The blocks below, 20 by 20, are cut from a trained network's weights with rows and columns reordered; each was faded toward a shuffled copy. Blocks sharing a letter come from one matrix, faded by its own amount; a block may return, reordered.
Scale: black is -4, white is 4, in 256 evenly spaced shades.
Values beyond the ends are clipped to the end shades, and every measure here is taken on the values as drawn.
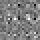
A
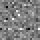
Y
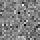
Y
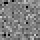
Y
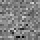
A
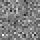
A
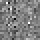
A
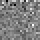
Y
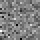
A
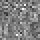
A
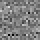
A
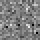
Y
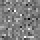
Y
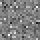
Y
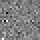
Y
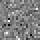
Y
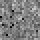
Y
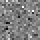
Y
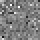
Y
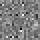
A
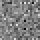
Y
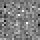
A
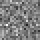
A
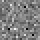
Y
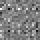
A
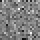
Y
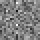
A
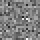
A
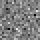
Y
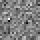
A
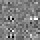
A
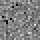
Y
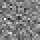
A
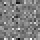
A
